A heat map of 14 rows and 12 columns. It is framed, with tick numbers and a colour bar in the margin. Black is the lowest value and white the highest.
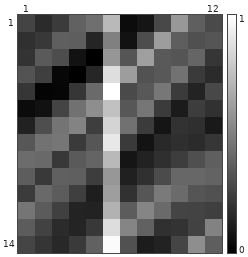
Histogram: skewed, a long tail of high values. Average level on the scale: 30%. Odd lines: column 6. Slope: none.
